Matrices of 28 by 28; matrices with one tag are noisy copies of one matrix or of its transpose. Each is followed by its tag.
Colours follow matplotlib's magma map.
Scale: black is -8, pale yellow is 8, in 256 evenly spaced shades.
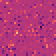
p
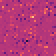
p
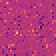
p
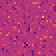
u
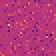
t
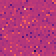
t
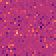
p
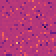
u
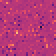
p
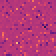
u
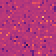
u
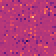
p
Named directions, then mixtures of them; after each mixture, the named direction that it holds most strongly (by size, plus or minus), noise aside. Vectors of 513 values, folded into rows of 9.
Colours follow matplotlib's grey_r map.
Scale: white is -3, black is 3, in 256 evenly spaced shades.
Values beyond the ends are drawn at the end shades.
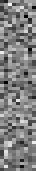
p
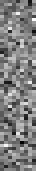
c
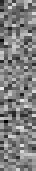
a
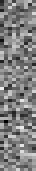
a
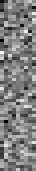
a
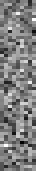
c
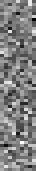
c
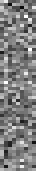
p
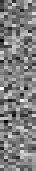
a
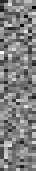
p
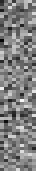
a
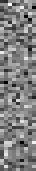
p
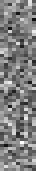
c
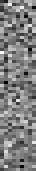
p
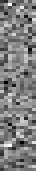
p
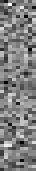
p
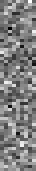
c
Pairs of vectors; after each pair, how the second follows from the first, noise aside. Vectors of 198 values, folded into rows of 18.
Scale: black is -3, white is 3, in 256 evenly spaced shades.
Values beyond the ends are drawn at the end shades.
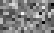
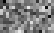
wrapped around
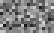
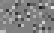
partly zeroed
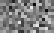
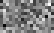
wrapped around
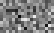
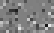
partly zeroed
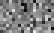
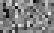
wrapped around
